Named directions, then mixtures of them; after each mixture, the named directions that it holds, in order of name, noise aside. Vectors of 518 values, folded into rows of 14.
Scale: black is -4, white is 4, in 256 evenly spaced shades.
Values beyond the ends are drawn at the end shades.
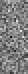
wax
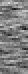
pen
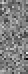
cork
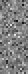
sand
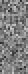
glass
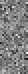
cork, glass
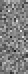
wax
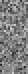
glass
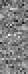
pen, sand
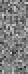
glass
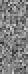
glass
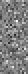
sand, wax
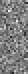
glass, wax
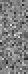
cork, sand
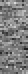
pen, sand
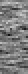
pen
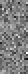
cork, glass
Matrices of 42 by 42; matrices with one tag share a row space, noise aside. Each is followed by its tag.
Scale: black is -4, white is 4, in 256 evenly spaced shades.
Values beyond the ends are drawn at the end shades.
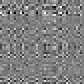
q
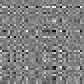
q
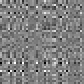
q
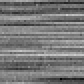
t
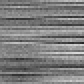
t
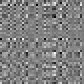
q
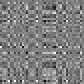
q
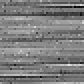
t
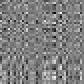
q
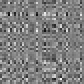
q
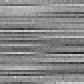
t
